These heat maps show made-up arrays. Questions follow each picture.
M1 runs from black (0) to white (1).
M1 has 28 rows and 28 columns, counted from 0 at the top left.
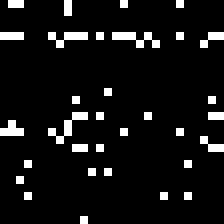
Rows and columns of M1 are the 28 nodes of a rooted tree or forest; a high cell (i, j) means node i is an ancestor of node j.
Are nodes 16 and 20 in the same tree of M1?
no
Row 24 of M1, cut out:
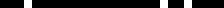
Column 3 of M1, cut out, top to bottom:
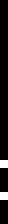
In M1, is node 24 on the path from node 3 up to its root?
yes
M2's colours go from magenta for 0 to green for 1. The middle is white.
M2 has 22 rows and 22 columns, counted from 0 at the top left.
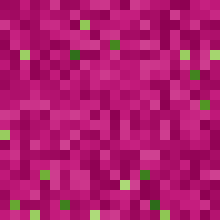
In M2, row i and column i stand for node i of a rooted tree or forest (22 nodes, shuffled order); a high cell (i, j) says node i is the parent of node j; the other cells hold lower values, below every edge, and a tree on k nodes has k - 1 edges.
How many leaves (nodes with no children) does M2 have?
12
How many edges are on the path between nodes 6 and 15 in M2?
2
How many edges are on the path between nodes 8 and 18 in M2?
3
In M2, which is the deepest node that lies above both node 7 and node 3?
5
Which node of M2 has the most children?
5
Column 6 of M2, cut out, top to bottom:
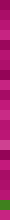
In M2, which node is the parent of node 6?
20
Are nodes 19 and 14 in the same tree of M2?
no
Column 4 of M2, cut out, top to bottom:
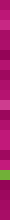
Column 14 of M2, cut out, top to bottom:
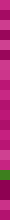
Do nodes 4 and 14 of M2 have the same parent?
yes
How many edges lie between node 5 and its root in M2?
0
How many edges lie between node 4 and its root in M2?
1
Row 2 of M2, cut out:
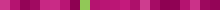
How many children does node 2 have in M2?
1
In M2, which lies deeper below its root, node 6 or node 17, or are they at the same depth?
node 6
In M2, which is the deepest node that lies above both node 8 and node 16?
5
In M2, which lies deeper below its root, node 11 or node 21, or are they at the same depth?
node 11
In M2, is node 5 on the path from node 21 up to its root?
yes
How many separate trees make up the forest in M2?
4
